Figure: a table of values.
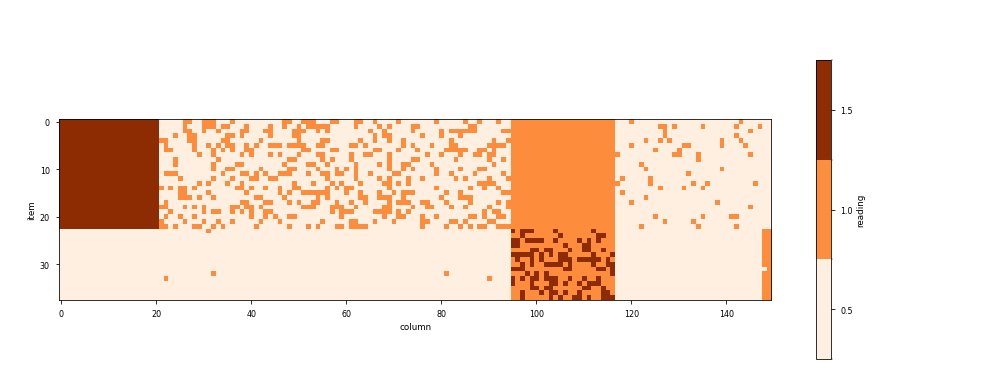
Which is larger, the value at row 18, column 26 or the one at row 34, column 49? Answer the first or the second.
the first
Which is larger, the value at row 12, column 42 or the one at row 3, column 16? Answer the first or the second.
the second
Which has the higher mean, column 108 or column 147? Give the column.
108
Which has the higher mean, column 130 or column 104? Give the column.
104
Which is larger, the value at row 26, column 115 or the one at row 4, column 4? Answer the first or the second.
the second
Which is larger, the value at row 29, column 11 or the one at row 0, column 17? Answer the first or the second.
the second
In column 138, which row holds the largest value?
17
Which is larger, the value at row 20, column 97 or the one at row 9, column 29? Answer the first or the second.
the first
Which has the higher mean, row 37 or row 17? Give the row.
17
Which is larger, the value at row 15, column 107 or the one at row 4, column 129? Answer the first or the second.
the first
